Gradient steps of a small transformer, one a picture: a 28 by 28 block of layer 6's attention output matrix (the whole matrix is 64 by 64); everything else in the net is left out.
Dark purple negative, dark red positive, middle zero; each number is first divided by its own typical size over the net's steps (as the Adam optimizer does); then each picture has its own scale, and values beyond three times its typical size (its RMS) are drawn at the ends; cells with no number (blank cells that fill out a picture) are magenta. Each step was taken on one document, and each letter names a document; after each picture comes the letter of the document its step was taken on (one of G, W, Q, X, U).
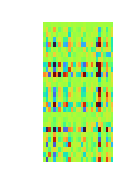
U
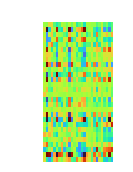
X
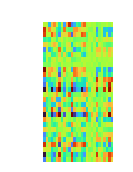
X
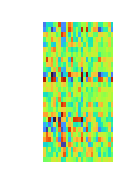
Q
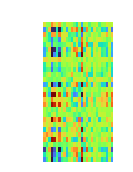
Q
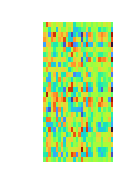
Q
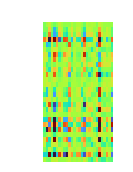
U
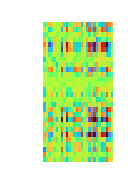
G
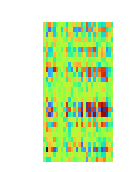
G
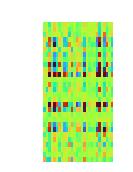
U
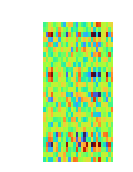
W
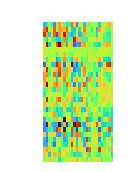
Q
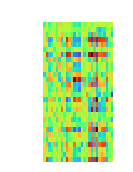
W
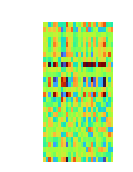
W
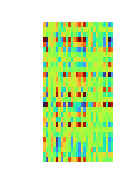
X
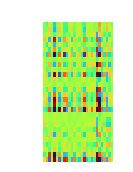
U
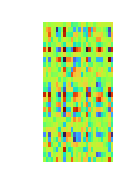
X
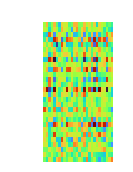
W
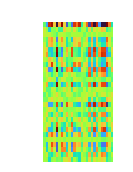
G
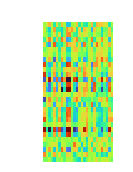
W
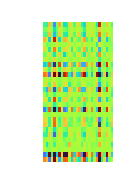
U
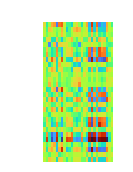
G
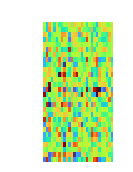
X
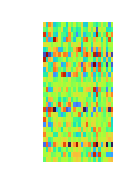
X
